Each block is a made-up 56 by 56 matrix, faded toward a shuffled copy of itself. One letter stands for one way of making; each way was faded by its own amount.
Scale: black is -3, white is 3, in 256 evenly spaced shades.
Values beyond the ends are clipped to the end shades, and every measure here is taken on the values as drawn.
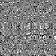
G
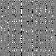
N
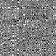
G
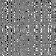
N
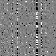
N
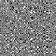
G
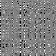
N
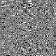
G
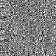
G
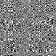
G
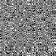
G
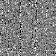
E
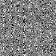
E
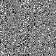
E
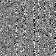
E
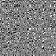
G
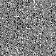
E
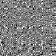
G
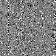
E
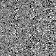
E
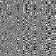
N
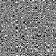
G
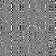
N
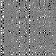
N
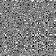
G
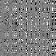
N
